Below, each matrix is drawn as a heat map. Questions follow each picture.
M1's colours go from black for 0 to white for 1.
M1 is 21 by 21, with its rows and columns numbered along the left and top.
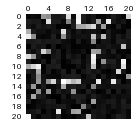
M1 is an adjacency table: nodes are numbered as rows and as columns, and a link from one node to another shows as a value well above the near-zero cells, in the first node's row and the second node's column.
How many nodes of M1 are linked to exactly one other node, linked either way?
5
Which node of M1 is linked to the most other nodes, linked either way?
node 13
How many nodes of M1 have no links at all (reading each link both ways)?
0
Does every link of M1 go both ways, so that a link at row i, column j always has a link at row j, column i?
yes
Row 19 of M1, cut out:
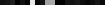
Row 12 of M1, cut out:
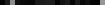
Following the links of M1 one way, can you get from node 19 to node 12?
yes
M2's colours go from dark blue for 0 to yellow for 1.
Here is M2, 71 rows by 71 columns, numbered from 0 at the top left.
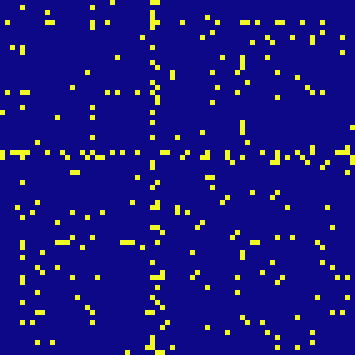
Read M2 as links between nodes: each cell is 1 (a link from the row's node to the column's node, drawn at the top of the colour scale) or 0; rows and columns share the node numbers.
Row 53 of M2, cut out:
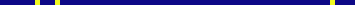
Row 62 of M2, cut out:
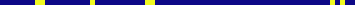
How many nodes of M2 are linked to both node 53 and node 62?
2
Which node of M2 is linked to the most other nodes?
node 30
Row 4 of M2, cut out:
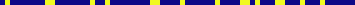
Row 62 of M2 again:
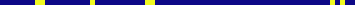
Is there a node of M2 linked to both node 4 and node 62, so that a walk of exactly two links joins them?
yes
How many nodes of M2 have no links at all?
0
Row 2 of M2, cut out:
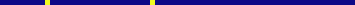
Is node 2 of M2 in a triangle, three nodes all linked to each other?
yes
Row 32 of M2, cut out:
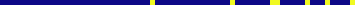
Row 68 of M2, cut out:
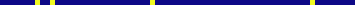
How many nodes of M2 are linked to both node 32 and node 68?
1
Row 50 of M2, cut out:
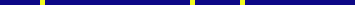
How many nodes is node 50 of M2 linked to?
3
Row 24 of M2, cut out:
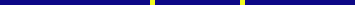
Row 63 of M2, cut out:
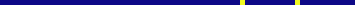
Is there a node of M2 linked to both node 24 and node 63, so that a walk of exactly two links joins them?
yes
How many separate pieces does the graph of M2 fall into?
1
